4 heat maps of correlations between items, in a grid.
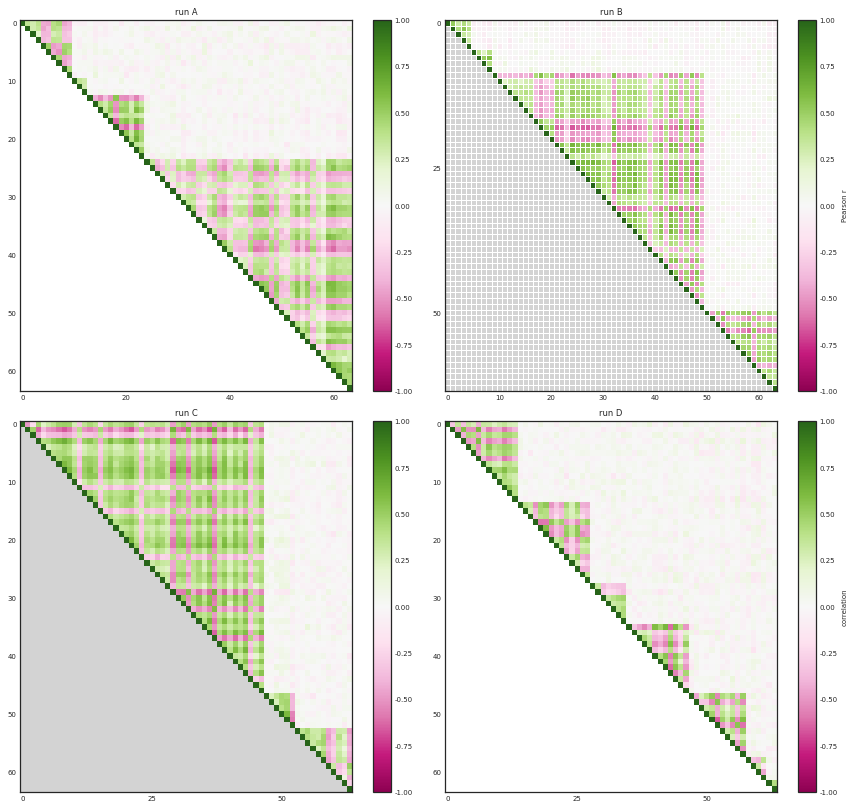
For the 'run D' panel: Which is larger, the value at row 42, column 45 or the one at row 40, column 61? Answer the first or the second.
the first
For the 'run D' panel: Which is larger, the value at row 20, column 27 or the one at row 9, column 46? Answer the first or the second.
the first
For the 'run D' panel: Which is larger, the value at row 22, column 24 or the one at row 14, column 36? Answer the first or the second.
the second
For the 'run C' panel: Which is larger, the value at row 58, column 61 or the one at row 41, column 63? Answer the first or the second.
the first
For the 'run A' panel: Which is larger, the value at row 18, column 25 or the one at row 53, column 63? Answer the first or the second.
the second
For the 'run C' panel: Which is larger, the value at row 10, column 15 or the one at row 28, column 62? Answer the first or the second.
the second
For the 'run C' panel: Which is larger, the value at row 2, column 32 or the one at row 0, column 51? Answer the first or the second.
the first
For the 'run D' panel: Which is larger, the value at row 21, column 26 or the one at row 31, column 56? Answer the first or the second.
the first
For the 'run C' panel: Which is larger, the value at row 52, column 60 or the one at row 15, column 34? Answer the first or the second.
the first
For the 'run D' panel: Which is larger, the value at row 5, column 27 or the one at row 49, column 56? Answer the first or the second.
the first
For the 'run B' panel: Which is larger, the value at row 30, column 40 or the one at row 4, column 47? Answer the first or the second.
the first
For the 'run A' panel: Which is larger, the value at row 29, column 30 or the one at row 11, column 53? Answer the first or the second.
the second
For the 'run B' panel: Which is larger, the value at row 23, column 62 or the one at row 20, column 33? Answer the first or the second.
the first
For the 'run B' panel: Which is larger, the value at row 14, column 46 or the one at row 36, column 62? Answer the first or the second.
the first
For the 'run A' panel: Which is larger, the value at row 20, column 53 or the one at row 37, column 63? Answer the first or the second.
the second
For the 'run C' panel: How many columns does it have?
64
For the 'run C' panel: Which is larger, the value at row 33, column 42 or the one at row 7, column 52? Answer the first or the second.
the first
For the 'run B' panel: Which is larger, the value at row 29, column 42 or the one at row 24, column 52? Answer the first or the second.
the second
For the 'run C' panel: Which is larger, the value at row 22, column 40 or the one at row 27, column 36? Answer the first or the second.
the second
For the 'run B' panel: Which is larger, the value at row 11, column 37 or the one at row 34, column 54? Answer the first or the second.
the first
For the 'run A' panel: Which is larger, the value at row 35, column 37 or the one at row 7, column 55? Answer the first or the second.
the second
